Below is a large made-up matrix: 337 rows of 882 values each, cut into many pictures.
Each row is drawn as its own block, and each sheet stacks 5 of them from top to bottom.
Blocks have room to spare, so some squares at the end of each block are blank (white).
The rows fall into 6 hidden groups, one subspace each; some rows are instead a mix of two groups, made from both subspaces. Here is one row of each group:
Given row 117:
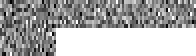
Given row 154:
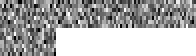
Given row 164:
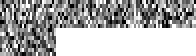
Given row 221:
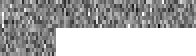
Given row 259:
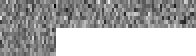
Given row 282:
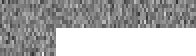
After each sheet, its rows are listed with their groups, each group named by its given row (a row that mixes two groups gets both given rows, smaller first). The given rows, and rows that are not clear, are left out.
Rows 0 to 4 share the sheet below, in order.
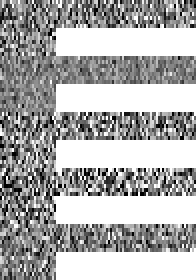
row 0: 117 and 221
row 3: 117
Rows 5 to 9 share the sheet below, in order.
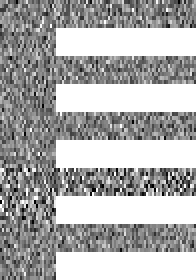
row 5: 164
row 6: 117
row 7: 221
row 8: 282
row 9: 154 and 282
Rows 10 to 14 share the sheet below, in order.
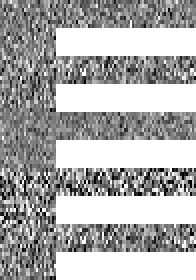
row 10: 117 and 154
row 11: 259
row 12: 221
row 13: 221
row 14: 259
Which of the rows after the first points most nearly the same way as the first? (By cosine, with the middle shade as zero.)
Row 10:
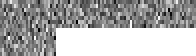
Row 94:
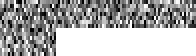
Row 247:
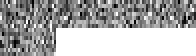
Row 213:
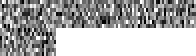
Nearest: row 94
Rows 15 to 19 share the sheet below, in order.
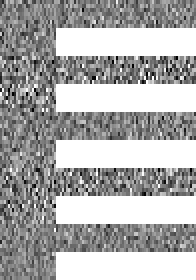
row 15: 282
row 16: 282
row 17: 154 and 221
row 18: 117
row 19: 259
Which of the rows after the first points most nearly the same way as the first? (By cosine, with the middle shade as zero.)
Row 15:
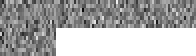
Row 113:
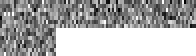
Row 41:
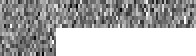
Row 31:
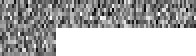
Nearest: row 31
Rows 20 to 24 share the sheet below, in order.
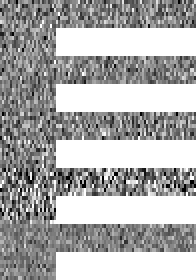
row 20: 164
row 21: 259
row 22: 282
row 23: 259
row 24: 221
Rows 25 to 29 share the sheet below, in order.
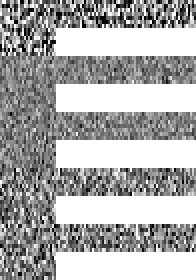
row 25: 282
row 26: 164
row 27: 117
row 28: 154
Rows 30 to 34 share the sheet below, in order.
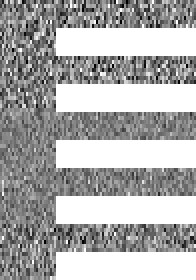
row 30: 282
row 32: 117
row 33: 221
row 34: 259
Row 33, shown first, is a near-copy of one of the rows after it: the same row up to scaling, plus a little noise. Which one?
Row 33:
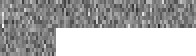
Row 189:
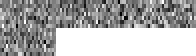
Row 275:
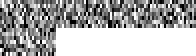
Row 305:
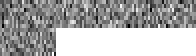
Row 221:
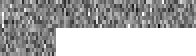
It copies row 221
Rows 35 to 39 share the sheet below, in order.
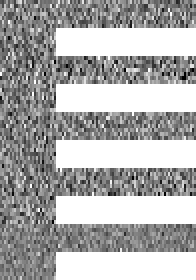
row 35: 154
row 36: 259
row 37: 117
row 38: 221
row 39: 154
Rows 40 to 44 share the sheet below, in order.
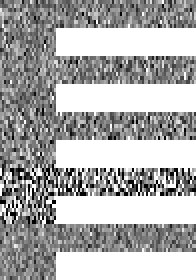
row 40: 221
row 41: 154 and 282
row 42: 221
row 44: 117
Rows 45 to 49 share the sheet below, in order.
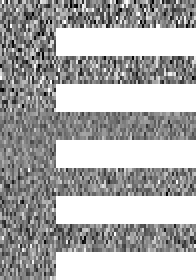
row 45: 282
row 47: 154
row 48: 117 and 282
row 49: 259
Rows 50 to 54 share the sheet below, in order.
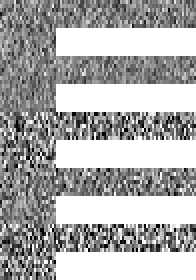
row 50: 154
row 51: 259
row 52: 221
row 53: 259
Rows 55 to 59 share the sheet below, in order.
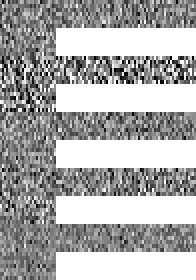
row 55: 282
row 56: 221
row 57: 117
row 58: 282
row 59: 221
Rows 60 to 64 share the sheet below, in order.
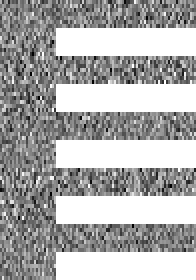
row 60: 282
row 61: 221
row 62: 259
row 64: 117
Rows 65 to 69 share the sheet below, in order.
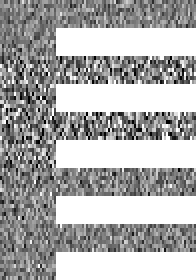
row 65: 282
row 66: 221
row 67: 164
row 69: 221
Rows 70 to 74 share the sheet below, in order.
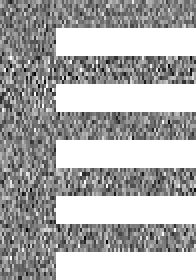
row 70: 117
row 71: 117
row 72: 154
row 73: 259
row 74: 154 and 259
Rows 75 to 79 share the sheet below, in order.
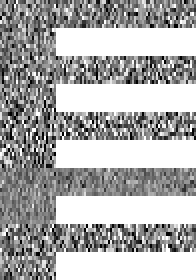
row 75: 259
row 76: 221
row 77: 117
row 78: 259
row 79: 164
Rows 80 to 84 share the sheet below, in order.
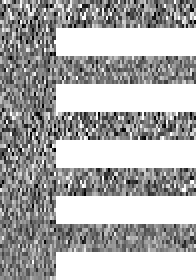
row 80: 259
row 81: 117
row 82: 117
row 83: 259
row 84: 259
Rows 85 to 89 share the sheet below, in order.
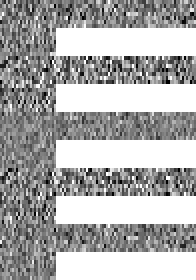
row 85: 259
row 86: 164
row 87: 282
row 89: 259
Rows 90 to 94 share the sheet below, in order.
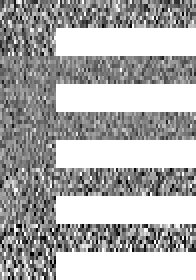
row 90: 154
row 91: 221
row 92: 117
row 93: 117 and 259
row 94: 154
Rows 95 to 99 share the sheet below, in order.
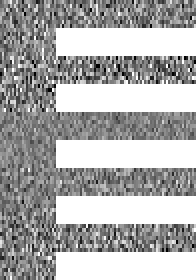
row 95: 117
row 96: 117
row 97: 154
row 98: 282
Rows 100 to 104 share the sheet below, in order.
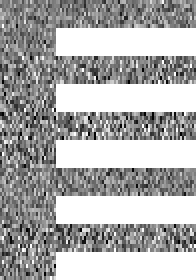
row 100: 221
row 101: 221
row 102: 221 and 259
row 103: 117
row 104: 259
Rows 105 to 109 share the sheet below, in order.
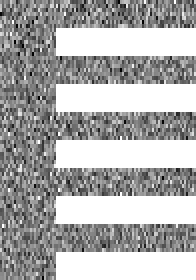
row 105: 154 and 221
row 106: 221
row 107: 154
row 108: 154
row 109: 282
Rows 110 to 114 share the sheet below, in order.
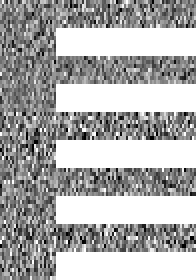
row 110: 282
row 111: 259
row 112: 259 and 282
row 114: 259
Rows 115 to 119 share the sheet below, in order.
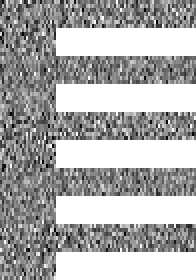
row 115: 282
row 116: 154 and 221
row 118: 282
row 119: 154
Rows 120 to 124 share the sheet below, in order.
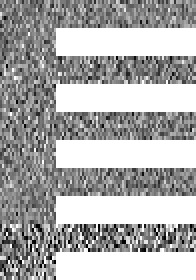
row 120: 117 and 154
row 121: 117
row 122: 117
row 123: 117 and 259
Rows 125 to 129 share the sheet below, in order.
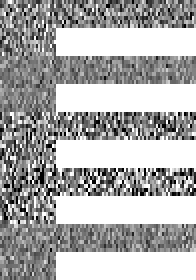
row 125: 117
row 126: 164
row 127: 117
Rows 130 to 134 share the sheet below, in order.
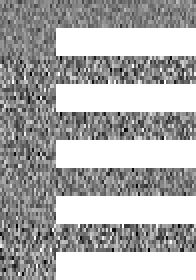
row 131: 221
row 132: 221
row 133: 117
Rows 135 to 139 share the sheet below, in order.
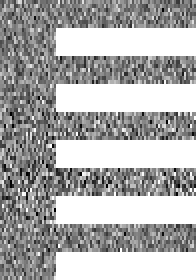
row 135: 154
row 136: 221
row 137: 117
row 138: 259
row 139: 154
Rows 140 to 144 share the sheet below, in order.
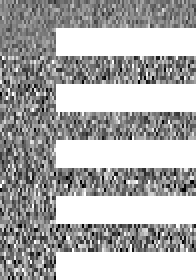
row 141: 282
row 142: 154
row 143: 259
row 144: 154
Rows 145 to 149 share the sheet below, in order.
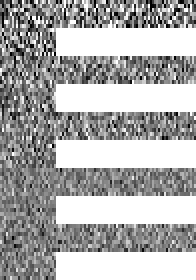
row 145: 221
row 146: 154
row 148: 221
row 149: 117
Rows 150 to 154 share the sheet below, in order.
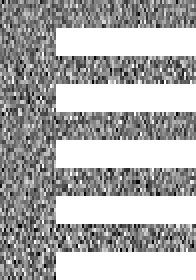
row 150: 282
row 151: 221
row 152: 154 and 282
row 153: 259 and 282
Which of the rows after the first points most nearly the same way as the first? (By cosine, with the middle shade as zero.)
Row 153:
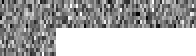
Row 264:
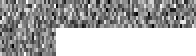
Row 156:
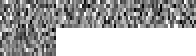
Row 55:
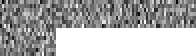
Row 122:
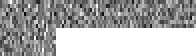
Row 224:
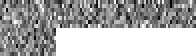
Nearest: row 55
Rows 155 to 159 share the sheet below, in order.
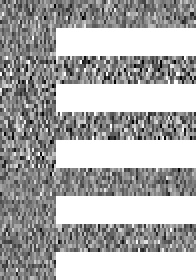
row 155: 259
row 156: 259
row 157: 221
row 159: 117
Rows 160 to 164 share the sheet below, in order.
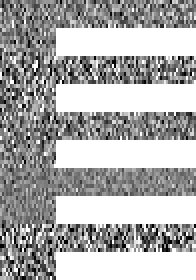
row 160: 221
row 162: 154
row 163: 117
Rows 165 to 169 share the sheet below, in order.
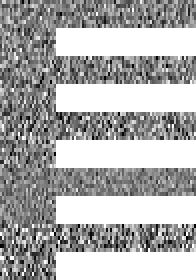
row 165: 282
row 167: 221 and 259
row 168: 117
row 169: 164
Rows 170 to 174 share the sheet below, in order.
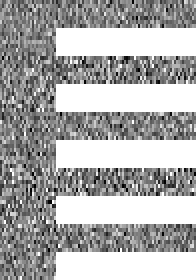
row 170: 117
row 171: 282
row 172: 221
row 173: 117
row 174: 154
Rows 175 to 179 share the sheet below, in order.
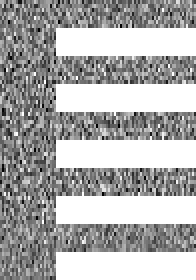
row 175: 154
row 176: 117
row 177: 117 and 282
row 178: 282
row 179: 259
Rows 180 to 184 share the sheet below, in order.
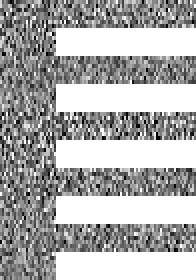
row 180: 117
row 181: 154
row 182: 282
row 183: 154
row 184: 259
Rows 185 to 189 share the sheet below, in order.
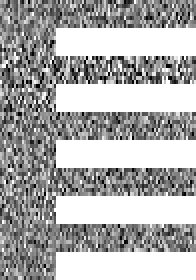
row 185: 282
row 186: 164
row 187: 154
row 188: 117
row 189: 221
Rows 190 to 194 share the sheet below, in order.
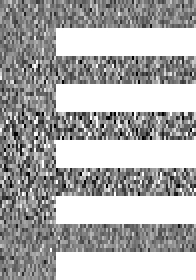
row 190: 117
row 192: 117
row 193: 259
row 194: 164
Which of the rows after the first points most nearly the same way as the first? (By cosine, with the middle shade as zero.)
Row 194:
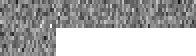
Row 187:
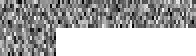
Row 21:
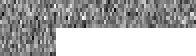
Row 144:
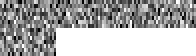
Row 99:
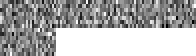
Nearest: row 99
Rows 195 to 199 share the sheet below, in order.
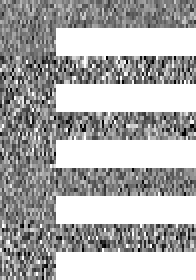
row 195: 259
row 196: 154 and 221
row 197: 259
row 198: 117 and 221
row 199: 282
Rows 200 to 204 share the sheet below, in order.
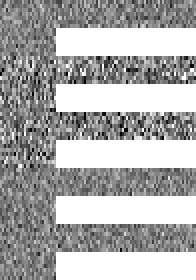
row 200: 117
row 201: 259
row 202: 221
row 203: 154
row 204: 154
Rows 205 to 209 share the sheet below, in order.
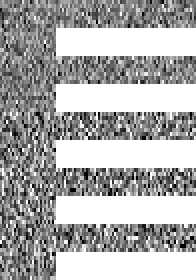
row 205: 221
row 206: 117
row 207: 117
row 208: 221
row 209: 259
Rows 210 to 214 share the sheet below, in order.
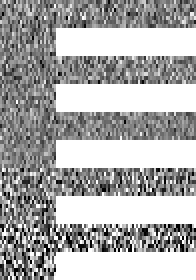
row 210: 259
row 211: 117
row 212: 154
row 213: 282
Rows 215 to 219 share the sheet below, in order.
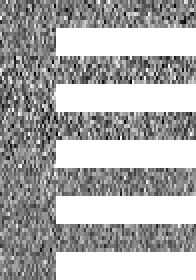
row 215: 259
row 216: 154
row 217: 154
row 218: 154
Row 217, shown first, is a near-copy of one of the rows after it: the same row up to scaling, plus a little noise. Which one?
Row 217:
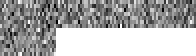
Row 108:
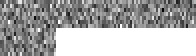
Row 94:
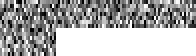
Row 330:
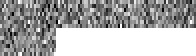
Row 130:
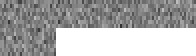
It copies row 330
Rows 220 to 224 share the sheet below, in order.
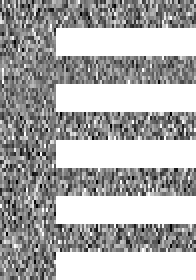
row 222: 221
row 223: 259 and 282
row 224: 117
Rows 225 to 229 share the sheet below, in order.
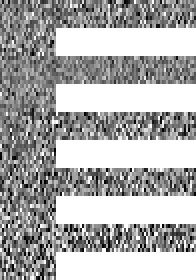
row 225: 282
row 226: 282
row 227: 259
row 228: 117 and 154
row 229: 282
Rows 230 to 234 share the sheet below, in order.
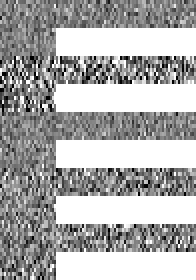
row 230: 259
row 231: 154
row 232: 282
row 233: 117 and 259
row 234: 282
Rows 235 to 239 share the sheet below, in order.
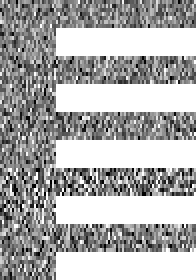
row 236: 117 and 259
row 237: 259
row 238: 117
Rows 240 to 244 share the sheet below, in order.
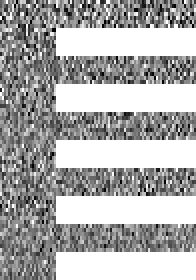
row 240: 259
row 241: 282
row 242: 282
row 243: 282
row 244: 164
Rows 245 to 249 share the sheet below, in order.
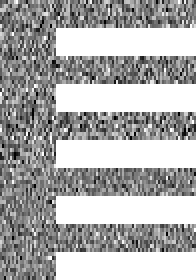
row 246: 259 and 282
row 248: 117
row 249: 117
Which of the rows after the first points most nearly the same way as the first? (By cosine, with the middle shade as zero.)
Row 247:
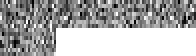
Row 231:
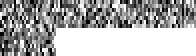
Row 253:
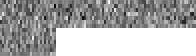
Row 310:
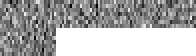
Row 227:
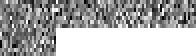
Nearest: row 227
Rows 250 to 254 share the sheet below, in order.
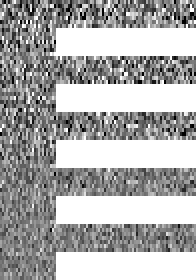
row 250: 259
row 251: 221
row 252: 259
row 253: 259
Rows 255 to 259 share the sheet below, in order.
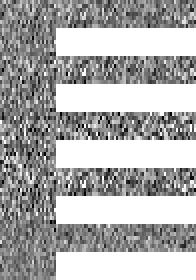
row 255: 259
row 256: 259
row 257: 221
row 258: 259
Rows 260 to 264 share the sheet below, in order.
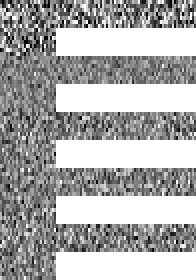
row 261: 154
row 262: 259
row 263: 282
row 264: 221 and 259
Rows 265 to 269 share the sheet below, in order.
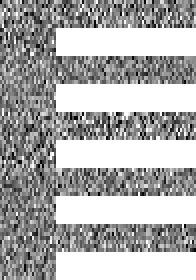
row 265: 221 and 282
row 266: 117
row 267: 282
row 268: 117
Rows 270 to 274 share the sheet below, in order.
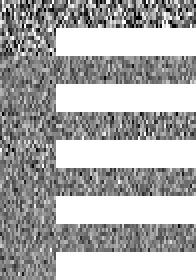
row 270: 164
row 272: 282
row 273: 117
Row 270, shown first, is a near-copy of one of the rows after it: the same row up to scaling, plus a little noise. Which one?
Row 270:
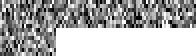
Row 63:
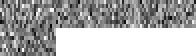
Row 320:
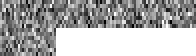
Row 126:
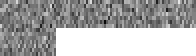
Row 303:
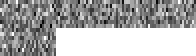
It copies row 320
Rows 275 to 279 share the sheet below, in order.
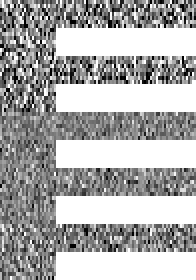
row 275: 221
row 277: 282
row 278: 259
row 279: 221
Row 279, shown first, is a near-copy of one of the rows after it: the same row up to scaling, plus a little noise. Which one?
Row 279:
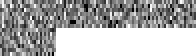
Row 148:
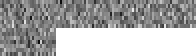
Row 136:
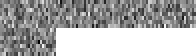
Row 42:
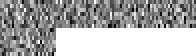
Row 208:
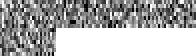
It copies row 208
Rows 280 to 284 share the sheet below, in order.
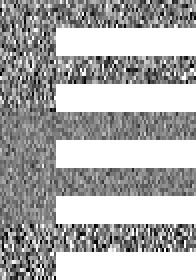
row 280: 221 and 259
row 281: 259
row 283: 117
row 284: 221
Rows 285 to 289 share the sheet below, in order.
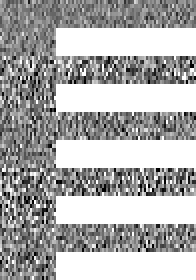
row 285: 282
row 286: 259
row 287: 117
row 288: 282
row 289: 282
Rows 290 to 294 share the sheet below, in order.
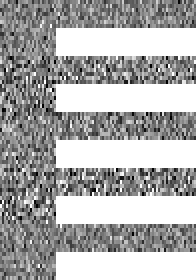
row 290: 164
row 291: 117
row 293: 282
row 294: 221
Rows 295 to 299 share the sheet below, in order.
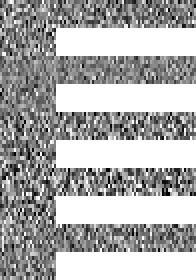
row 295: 117
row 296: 282
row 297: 221
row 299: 221
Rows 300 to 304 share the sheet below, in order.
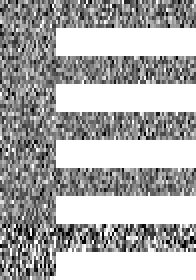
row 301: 282
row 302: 282
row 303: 164
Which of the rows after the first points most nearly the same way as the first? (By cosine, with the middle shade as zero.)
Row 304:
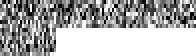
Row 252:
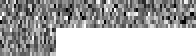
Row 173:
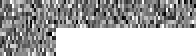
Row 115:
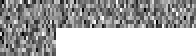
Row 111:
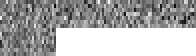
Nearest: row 252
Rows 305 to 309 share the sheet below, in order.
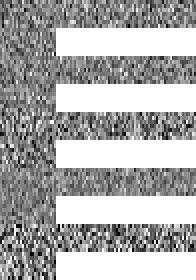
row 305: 221
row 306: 221
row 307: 164
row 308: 259 and 282
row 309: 154
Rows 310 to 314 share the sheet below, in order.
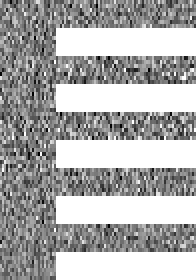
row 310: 117
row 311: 259
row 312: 221
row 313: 282
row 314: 259
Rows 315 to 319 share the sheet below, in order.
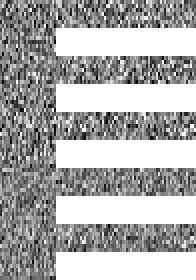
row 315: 117
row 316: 221
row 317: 259
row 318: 259 and 282
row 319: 259
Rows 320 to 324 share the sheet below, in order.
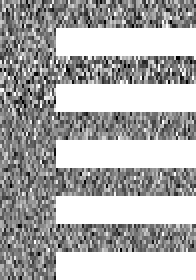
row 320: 164
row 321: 154
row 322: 154 and 259
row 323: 259
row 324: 154
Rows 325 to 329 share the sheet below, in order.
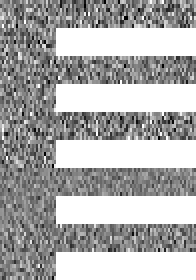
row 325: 221
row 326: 154
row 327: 221
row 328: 154
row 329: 221
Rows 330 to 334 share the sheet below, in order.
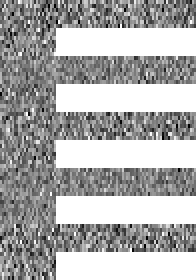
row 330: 154
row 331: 282
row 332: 164 and 282
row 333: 164
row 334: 154
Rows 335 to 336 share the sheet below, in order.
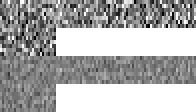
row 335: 259 and 282
